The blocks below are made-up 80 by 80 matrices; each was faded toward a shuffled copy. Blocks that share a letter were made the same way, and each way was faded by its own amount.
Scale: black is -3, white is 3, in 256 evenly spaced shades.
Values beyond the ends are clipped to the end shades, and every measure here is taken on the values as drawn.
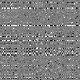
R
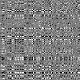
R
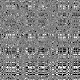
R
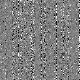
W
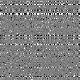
R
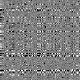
R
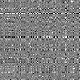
R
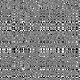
R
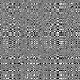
R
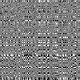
R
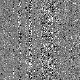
W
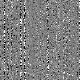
W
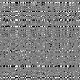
R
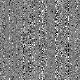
W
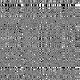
R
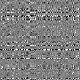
R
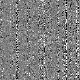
W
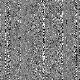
W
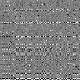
R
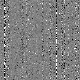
W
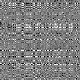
R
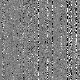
W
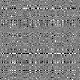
R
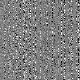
W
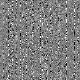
W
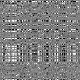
R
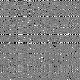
R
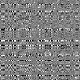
R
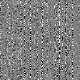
W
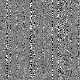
W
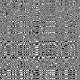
R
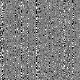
W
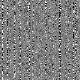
W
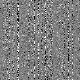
W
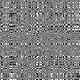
R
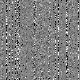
W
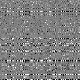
R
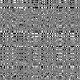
R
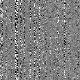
W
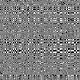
R
